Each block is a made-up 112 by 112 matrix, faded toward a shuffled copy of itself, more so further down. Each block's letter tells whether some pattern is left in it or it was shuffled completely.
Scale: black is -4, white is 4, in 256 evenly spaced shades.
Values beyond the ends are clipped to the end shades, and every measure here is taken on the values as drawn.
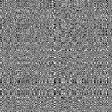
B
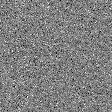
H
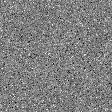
H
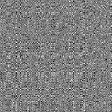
B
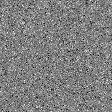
H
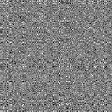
B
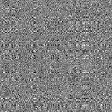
B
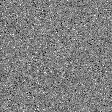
H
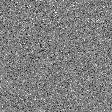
H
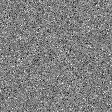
H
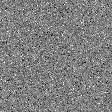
H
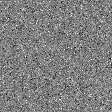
H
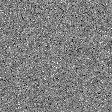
H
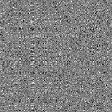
B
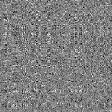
B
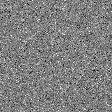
H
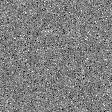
H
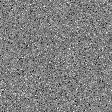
H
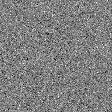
H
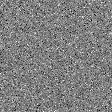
H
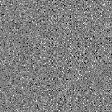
B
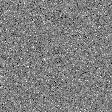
H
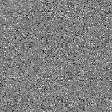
B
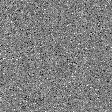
H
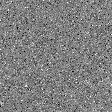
H
